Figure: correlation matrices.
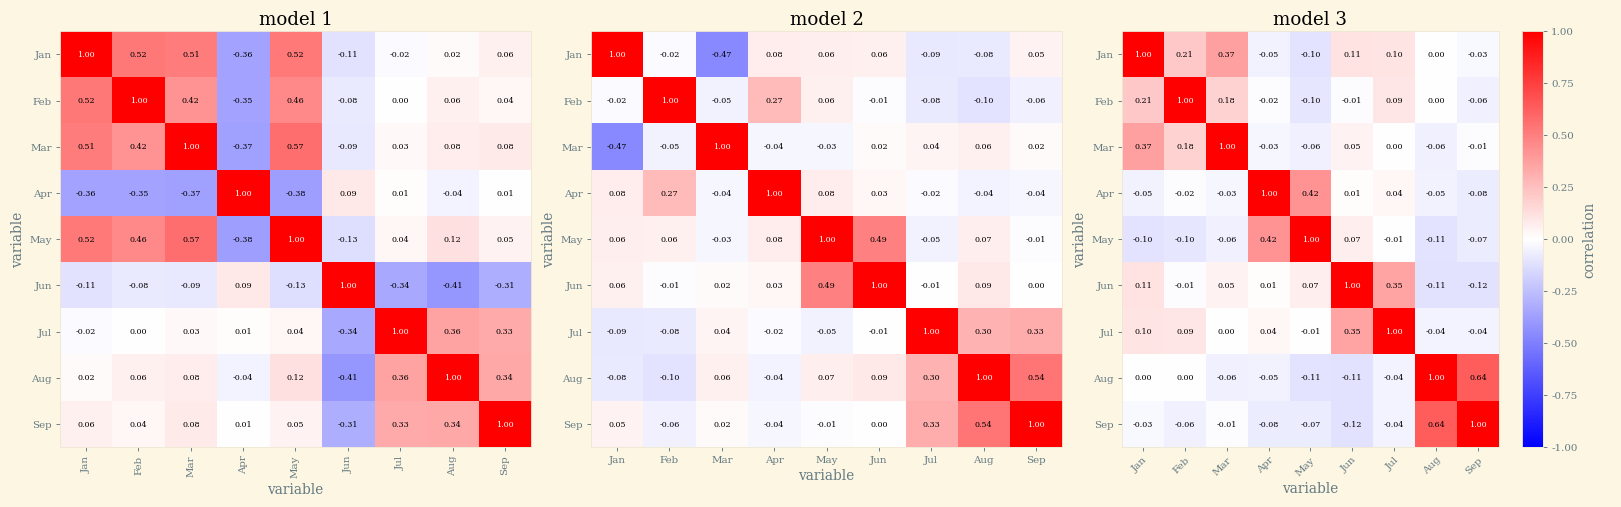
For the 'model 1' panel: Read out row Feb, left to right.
0.52 1.00 0.42 -0.35 0.46 -0.08 0.00 0.06 0.04
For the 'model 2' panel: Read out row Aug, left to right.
-0.08 -0.10 0.06 -0.04 0.07 0.09 0.30 1.00 0.54
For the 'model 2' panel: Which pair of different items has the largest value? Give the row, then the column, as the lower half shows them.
Sep, Aug
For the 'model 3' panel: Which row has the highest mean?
Jan
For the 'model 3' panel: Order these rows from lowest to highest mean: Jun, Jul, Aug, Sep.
Sep, Aug, Jun, Jul
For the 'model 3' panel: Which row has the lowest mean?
May
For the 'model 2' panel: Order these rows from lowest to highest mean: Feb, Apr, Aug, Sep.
Feb, Apr, Sep, Aug
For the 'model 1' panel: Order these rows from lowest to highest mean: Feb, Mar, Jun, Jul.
Jun, Jul, Feb, Mar
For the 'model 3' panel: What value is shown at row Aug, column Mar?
-0.06
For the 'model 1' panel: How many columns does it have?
9
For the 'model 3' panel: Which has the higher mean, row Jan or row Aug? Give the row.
Jan
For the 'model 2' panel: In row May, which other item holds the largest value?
Jun
